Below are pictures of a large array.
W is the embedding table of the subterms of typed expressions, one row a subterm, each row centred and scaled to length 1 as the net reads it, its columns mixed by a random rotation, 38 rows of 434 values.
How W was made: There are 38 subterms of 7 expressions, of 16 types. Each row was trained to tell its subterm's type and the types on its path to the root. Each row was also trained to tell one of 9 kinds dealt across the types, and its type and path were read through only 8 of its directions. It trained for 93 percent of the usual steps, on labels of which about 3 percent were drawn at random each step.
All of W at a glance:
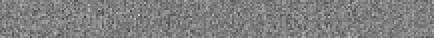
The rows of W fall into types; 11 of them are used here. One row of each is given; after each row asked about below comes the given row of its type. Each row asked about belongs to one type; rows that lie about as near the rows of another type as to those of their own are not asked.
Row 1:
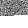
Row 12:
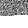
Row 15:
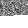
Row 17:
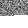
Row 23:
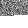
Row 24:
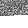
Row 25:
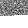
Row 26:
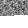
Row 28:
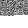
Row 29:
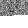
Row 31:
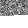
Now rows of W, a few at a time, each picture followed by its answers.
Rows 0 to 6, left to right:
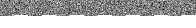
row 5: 26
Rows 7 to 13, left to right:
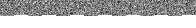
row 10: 1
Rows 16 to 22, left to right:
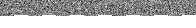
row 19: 23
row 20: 26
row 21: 31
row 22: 15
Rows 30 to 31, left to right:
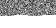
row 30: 17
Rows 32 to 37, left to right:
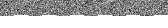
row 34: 17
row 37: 24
